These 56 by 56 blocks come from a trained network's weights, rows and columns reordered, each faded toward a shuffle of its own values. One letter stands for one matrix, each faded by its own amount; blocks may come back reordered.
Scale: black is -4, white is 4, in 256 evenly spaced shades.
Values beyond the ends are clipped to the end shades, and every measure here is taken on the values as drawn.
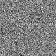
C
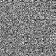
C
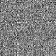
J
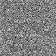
C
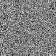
C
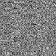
J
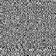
J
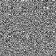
J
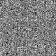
C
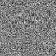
J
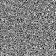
C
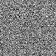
C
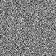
C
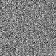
C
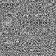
J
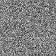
C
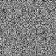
J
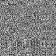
J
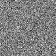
C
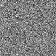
C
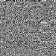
J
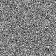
C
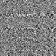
J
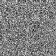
C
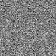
C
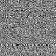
J
